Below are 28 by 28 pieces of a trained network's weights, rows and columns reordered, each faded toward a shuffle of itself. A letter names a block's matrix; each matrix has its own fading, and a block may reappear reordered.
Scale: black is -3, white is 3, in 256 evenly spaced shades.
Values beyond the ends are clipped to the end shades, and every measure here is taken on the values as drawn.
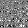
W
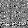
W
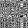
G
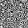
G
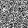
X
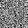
X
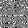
W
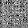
W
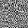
G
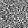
X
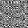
G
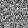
X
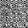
G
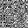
G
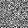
X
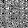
W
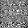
W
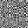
G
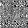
W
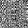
G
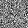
X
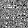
W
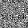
X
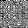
W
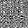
G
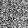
X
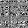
W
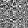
G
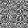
G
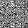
W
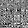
W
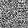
X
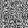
G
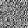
G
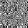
G
